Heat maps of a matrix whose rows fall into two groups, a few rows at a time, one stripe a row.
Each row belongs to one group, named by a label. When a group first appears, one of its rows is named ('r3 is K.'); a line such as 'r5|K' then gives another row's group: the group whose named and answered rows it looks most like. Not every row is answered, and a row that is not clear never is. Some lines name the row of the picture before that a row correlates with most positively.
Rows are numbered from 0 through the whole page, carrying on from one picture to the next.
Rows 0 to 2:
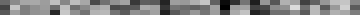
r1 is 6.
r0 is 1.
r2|6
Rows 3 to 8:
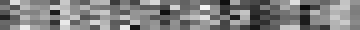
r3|6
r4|1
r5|6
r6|1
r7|6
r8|1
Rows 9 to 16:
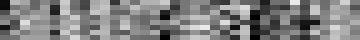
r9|6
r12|1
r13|1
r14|1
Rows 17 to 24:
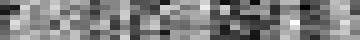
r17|1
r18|1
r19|1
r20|1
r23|1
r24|1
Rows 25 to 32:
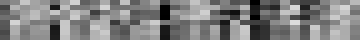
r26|6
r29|6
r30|6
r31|6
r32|6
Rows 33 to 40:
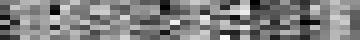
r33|1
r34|6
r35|6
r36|1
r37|1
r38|6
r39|1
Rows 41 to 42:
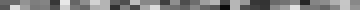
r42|6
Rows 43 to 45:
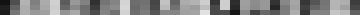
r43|1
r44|1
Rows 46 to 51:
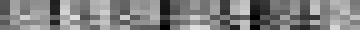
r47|6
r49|1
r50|6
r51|1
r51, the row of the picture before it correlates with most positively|45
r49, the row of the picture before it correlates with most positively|45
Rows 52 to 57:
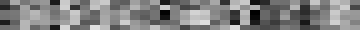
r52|6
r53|6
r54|1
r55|1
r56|1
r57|6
